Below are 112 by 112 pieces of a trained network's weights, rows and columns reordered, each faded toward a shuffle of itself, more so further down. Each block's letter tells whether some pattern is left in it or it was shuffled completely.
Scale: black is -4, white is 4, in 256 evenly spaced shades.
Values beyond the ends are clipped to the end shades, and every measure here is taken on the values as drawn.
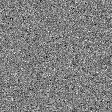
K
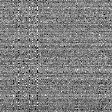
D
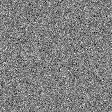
K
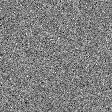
K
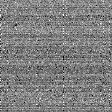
D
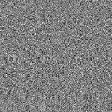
D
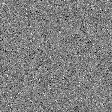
K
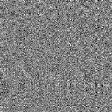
D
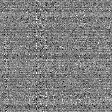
D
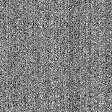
D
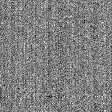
D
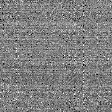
D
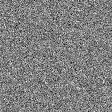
K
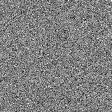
K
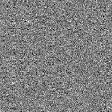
D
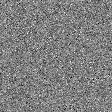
K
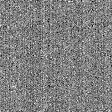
D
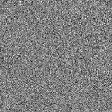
D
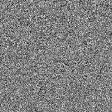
D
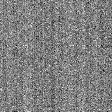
D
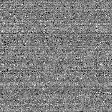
D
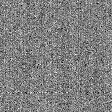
D
